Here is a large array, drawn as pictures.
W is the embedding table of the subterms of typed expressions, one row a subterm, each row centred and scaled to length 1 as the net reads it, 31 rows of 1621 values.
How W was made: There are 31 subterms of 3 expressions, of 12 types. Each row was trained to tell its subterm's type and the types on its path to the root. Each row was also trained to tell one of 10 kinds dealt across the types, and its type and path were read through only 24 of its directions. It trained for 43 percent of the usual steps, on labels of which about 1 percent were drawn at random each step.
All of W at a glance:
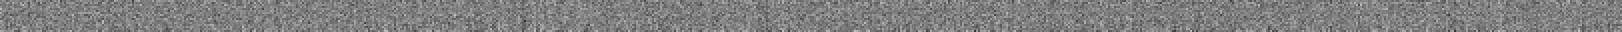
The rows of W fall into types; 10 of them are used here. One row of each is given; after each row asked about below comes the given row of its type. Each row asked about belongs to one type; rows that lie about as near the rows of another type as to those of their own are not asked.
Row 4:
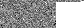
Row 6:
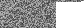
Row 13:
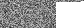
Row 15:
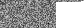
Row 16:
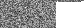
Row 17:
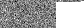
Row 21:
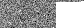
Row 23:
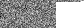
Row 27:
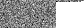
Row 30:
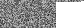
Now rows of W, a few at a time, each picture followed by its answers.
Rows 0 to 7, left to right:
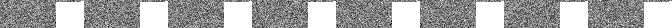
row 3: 16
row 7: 30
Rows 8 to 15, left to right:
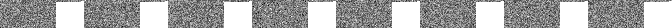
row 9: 23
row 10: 17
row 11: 27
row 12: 30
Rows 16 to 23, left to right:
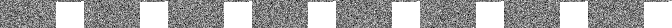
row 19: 13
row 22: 27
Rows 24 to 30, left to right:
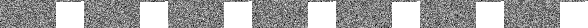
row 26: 15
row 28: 16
